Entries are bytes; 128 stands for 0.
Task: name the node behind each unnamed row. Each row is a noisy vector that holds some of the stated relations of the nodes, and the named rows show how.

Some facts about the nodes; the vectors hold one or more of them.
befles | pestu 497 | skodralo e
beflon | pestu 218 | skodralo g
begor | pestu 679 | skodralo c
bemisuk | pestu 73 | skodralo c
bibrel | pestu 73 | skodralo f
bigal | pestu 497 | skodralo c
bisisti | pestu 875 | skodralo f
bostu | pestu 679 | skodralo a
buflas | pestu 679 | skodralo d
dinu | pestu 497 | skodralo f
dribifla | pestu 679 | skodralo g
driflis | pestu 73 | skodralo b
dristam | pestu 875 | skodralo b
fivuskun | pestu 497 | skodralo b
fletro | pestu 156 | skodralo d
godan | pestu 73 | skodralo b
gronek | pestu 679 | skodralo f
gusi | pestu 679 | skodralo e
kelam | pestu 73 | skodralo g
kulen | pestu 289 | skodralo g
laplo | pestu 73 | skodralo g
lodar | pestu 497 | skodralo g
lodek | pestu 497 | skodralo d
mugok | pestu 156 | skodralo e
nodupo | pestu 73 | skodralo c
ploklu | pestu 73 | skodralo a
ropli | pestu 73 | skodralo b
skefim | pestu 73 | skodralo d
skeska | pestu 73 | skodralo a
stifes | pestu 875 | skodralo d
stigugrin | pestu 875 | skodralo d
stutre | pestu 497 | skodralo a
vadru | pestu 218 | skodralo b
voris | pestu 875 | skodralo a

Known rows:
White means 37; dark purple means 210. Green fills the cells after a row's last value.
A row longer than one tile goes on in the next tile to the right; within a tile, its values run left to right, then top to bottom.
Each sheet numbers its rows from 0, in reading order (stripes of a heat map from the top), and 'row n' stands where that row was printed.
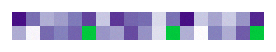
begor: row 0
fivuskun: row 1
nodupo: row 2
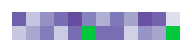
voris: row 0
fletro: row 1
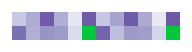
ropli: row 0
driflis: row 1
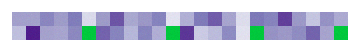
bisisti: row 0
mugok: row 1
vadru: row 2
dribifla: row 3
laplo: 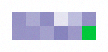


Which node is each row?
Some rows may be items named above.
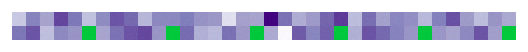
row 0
buflas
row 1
kulen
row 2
beflon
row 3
begor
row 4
befles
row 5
dribifla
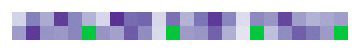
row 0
lodek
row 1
fivuskun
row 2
dristam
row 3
lodar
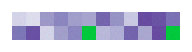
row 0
skefim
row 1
stutre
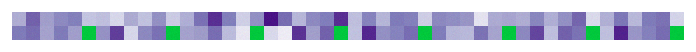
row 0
gusi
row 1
bibrel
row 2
dristam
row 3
bigal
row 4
dinu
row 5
beflon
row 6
gronek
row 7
dinu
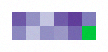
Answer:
bostu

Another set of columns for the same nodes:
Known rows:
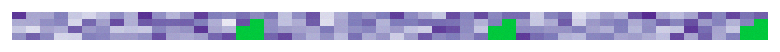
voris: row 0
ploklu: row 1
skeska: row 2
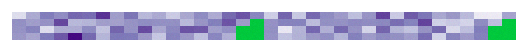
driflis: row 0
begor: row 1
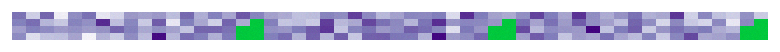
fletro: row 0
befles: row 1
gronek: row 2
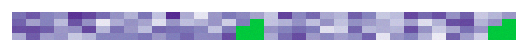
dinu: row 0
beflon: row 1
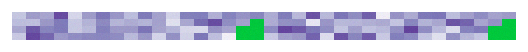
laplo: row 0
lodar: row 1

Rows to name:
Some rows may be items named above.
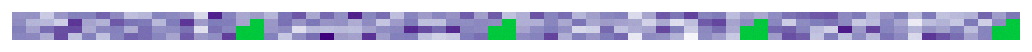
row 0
befles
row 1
vadru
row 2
beflon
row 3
bibrel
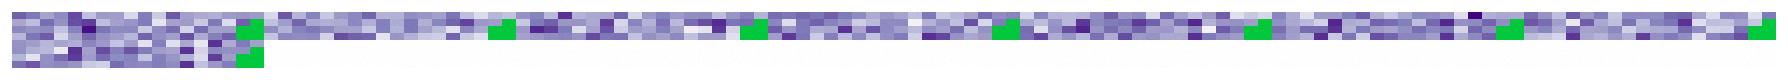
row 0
bisisti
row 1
dribifla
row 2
kulen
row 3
bibrel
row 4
gusi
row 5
befles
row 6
bigal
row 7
mugok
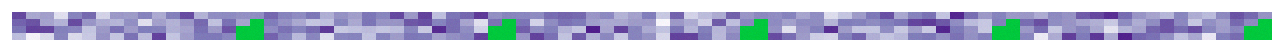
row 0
lodek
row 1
stutre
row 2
bibrel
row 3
bostu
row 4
fivuskun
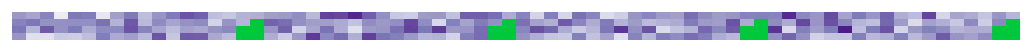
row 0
buflas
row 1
fivuskun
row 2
skefim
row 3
gronek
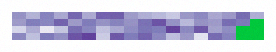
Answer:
dristam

